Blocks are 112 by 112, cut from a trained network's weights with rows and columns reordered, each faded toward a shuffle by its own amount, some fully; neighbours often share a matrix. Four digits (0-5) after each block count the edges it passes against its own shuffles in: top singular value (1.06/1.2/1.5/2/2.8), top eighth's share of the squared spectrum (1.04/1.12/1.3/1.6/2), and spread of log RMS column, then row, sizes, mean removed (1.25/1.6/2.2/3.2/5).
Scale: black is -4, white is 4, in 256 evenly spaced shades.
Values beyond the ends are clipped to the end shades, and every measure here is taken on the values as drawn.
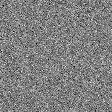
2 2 0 0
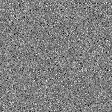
3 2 0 1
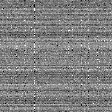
5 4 3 2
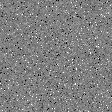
0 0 0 0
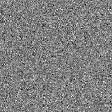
3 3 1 1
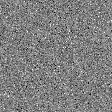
1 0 0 0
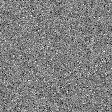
0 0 0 0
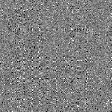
4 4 3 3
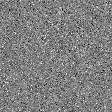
0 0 0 0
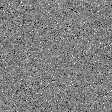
0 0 0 0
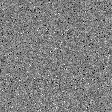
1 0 0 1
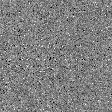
2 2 0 1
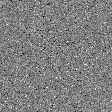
0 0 0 0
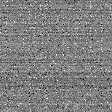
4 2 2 0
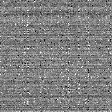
4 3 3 1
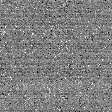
3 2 1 0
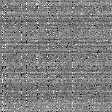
4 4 3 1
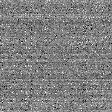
3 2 2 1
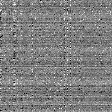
4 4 3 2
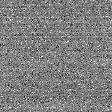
2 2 1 0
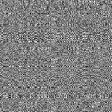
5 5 1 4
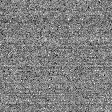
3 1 0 0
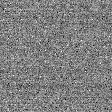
2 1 0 0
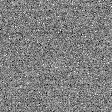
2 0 0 0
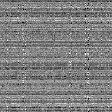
5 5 3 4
